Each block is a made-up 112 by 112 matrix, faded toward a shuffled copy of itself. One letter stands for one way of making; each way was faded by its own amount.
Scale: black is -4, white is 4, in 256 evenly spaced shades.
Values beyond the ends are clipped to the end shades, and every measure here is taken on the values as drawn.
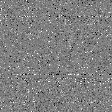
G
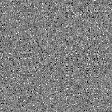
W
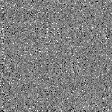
W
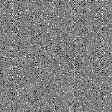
W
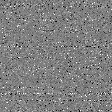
G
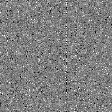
W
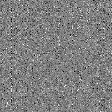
W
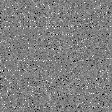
G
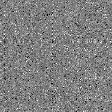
W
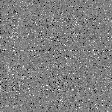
G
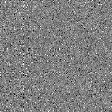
W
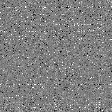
G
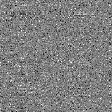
W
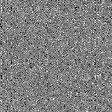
W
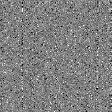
W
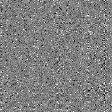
W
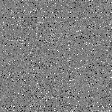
G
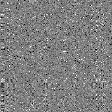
W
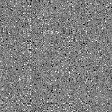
W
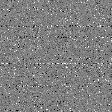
G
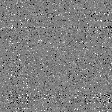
G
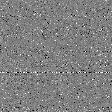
G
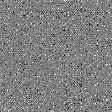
G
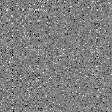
W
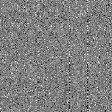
W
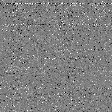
G
